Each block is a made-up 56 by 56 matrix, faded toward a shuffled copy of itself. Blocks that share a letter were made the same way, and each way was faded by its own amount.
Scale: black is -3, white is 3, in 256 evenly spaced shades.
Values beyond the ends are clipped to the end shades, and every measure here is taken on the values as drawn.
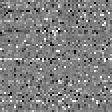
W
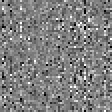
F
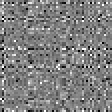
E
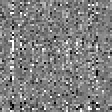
F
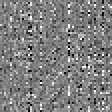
F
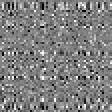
E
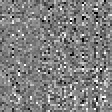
F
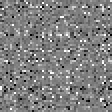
W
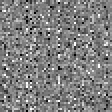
F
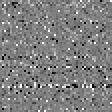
W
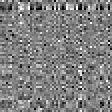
E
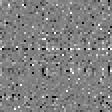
W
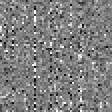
F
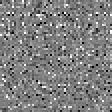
W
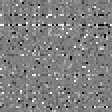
W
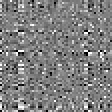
E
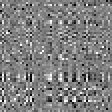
E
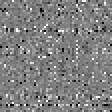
W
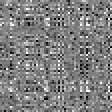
E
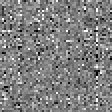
F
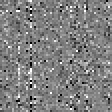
F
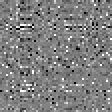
W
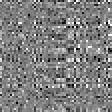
E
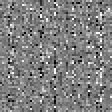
F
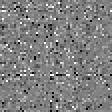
W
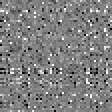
W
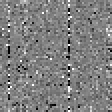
F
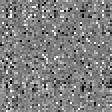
W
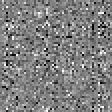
F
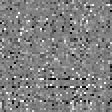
W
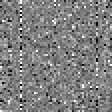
F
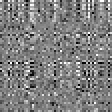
E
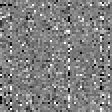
F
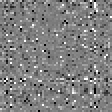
W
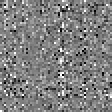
F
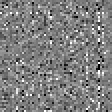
F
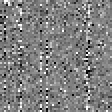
F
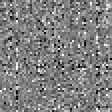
F
